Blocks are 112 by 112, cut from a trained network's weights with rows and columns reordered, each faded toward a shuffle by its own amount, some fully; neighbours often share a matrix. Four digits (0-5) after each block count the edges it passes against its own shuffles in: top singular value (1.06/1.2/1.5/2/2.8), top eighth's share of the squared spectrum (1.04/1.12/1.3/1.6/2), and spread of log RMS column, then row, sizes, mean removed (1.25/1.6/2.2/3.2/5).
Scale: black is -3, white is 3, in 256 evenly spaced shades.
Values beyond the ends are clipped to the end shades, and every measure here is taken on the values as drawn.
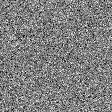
0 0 0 0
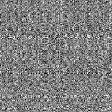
4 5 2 3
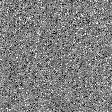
1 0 0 0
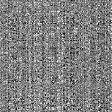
4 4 2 3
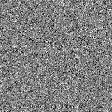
3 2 0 1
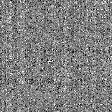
3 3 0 2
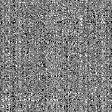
3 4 1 3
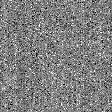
2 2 0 1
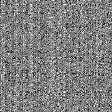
3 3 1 3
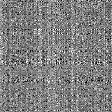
4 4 1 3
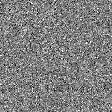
2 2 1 1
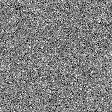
0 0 0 0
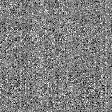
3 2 0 2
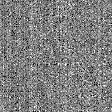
3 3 1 2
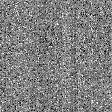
2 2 0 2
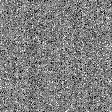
2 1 0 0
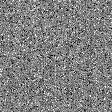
1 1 0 1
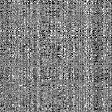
4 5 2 4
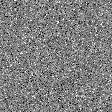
0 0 0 0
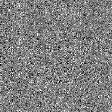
3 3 2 2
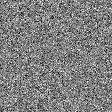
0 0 0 0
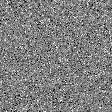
0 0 0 0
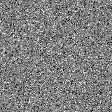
1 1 0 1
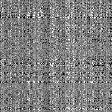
4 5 2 4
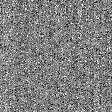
2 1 0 0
